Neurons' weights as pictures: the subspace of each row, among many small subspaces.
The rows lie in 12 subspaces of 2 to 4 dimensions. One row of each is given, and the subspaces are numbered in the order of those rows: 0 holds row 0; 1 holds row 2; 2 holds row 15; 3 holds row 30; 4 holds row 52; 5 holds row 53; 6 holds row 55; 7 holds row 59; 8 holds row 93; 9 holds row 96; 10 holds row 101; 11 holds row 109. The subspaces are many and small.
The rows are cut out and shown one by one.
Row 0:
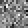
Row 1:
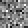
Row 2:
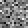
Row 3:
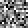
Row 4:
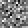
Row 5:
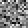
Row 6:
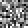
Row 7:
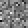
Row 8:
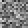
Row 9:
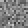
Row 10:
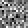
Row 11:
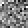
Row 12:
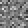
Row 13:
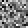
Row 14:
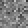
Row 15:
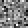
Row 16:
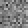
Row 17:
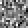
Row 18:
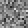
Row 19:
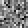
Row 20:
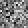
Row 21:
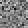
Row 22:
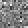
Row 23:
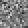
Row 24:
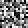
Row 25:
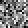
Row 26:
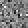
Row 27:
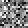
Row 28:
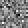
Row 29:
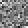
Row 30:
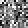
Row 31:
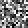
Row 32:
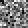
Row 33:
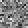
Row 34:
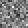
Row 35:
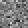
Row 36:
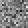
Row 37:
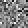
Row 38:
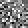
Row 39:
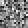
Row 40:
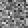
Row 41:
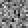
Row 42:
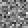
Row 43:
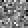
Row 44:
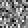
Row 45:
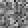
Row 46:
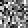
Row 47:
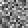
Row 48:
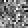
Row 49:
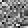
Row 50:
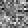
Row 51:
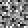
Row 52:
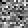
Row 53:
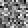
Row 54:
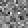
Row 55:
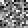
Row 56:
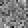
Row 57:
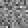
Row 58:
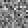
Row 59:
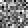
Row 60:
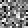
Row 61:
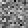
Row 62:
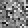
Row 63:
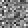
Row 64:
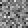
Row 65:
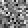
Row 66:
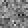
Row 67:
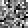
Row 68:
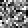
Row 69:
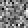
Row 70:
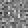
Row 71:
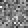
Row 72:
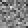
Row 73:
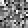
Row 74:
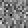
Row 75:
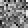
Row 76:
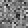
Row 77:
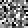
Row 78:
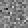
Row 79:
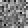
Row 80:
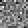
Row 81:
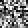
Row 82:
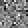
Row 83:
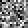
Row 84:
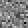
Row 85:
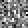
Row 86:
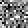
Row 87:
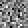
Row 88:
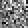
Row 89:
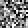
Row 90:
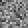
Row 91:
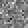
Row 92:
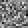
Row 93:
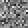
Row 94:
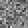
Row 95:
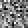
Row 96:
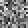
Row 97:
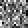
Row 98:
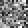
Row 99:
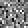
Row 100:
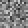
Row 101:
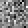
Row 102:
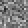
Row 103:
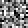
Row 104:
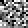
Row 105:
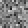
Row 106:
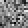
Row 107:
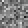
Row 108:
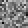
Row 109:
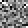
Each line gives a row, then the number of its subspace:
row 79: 7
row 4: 10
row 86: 3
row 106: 8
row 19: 6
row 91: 5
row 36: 10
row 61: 4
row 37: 0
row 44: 3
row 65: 5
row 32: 6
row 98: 5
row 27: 8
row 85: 9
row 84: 4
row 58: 1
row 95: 1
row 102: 9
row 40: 1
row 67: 6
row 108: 11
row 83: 4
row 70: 9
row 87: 9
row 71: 2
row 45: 3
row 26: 9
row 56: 5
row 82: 0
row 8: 4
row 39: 6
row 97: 7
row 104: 6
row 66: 3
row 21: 2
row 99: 2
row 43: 2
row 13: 11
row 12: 2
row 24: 4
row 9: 8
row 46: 9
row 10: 2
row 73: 6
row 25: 3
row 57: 1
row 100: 10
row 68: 11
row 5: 8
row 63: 2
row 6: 3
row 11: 10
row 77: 0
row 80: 7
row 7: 10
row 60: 0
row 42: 0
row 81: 1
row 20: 10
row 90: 4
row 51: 2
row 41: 9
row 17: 2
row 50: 8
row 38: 9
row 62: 1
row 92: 11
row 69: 2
